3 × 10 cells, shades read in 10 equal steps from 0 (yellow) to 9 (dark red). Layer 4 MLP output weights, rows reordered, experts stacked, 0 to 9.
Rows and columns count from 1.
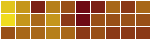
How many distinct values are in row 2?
6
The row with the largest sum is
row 3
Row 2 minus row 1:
-1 0 -3 -1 1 0 -2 1 -1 1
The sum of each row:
56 51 59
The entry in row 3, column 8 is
7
